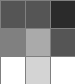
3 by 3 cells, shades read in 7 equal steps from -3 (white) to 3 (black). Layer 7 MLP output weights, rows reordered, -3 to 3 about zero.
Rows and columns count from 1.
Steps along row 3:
up down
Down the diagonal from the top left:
1 -1 -3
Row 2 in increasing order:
-1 0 1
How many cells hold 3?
0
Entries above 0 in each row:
3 1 0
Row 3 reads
-3 -2 -3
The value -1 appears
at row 2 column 2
